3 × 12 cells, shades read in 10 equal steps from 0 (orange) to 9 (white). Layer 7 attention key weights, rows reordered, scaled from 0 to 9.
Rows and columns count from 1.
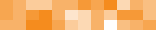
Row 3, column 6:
5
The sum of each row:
37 36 40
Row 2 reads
2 3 1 0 3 7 6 3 5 1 1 4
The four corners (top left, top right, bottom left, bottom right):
2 4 3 2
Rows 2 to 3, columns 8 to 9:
3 5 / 3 9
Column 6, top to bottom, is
3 7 5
